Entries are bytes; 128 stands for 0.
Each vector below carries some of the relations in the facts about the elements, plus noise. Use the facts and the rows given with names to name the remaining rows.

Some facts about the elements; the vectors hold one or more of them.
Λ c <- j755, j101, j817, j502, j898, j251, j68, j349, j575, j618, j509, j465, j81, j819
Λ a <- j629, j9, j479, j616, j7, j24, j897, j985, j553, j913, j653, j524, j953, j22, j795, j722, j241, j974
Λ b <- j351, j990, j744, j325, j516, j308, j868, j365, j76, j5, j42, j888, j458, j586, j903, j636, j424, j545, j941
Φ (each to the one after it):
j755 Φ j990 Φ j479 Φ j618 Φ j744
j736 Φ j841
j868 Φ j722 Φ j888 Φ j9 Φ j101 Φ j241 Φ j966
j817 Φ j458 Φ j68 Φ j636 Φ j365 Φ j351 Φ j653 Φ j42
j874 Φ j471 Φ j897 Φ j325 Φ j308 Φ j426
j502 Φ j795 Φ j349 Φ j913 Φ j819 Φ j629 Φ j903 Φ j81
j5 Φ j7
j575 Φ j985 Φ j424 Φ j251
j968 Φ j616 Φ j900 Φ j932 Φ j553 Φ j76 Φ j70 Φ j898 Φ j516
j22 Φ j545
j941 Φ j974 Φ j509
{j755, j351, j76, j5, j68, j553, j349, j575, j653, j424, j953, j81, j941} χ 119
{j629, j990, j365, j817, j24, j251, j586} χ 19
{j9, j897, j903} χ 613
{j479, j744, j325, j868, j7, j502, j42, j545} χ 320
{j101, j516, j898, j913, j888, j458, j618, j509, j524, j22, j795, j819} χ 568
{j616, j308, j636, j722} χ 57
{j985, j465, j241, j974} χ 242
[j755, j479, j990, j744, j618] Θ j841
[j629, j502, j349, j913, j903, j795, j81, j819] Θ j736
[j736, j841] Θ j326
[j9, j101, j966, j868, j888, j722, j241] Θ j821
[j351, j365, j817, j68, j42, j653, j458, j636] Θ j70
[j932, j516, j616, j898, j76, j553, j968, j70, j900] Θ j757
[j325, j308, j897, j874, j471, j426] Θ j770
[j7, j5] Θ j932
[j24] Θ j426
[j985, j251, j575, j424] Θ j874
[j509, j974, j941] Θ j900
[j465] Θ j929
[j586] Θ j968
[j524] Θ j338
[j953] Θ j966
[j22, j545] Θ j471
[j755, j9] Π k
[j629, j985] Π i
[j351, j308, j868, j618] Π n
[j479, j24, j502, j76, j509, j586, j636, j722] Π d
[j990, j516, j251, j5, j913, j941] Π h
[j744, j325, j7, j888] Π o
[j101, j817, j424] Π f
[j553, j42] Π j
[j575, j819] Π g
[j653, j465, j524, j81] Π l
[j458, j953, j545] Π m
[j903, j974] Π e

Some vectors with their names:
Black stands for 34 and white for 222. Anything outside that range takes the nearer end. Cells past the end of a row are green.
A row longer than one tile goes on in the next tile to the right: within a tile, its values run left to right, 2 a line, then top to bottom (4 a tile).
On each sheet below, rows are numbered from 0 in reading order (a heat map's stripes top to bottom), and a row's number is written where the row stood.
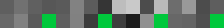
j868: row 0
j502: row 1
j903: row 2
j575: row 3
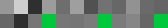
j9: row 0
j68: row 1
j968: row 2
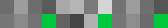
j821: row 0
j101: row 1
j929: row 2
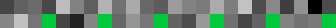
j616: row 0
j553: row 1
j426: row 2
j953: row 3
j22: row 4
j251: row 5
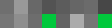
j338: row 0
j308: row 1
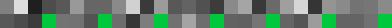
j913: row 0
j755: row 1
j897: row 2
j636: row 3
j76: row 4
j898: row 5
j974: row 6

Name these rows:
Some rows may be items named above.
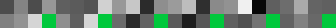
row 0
j629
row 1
j817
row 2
j509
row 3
j888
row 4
j516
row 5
j349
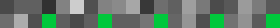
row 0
j722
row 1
j795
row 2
j76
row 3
j736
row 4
j841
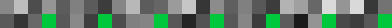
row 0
j618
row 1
j502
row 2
j81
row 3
j888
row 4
j502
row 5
j458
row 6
j819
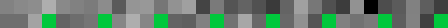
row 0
j424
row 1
j974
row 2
j985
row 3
j351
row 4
j636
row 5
j736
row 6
j251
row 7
j502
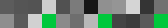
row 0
j817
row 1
j365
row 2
j819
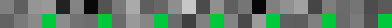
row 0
j545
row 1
j990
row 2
j70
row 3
j524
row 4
j586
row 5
j351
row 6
j7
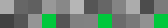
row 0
j42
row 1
j81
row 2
j653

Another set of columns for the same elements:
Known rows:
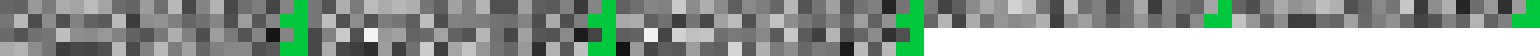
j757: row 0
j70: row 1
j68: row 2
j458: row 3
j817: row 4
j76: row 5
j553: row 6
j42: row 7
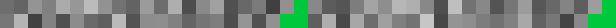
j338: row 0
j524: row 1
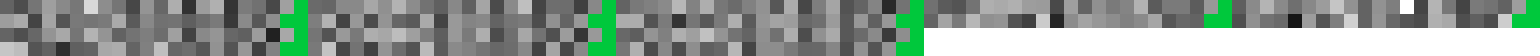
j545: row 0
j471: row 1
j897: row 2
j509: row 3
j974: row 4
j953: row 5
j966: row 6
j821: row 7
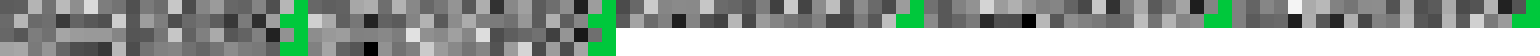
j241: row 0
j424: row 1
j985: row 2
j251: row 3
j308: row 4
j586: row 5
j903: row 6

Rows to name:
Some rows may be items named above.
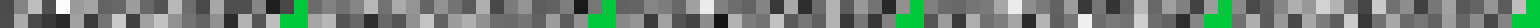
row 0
j553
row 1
j349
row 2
j325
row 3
j888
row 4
j101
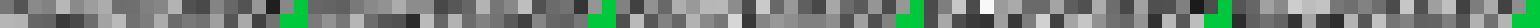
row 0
j653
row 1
j502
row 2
j898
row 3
j553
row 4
j868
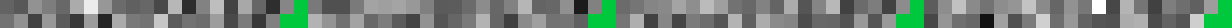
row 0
j7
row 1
j722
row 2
j736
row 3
j974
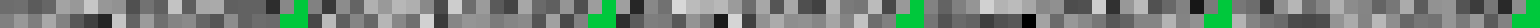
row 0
j479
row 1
j898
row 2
j516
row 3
j990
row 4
j755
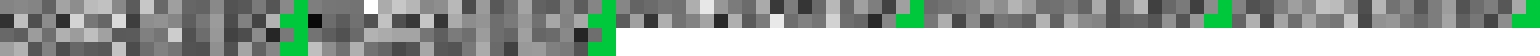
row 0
j819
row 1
j618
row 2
j888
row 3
j736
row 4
j524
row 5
j365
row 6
j636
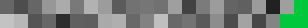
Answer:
j953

